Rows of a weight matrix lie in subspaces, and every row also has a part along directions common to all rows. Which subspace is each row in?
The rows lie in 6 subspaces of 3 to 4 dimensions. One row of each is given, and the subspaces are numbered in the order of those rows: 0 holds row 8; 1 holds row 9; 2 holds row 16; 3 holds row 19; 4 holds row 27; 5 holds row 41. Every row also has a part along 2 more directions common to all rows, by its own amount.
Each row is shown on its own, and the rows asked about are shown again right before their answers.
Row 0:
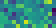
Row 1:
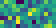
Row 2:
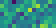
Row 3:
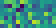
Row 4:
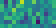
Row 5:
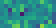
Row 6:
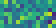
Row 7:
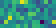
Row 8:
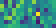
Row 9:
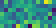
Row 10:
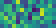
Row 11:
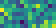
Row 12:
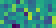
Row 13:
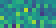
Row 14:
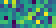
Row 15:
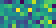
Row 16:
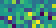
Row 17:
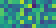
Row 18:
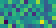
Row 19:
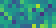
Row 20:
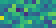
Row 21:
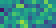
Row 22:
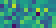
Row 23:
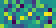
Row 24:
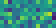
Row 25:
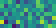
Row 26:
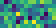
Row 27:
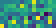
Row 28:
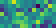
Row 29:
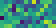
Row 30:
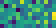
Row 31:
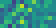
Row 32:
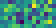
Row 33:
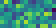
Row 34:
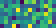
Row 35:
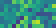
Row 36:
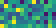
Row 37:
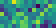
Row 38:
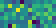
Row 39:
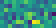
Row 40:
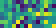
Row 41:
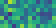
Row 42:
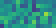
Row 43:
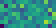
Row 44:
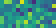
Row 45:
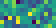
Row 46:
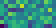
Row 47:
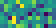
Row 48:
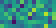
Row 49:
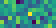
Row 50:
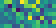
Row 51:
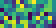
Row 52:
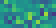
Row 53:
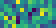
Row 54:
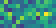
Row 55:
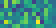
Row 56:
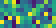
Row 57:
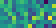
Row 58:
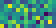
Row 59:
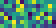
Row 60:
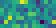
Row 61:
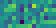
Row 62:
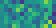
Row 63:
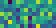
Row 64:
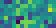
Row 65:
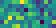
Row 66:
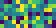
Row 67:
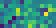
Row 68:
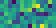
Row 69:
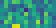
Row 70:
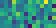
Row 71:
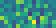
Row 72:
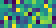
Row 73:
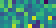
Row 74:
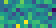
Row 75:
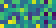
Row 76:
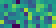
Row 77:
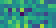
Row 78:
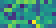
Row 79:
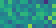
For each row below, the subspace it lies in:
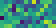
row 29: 2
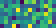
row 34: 2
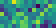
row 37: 3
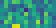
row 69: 0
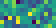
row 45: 4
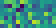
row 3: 2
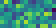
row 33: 1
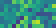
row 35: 2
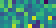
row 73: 1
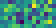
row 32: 3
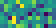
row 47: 5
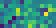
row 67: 2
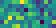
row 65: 0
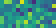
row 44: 1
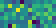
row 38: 2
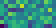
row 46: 5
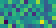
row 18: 0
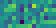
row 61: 3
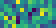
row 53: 4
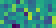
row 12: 0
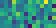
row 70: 1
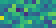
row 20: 2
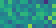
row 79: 1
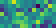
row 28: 3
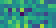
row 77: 1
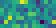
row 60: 0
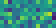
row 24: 5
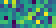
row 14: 0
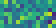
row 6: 5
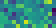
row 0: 1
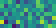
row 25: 0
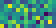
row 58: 4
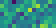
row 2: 3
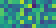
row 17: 3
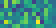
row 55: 0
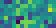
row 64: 2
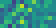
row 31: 3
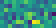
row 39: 2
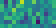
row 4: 0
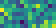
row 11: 3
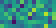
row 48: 5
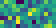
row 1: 4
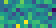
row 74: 1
